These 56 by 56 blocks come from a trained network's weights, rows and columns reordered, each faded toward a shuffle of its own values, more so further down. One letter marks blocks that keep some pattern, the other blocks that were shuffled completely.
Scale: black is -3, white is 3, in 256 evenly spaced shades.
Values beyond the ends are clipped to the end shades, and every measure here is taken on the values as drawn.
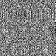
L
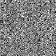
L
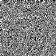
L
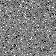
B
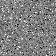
B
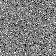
B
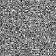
L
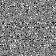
L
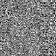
L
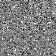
L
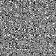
L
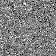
B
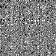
L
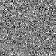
L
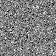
B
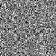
L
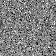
B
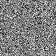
B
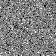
B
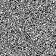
B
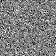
B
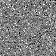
B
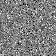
B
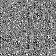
L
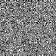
L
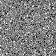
B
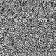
L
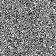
B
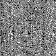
L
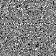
L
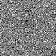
L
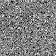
L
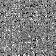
L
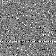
L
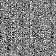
L
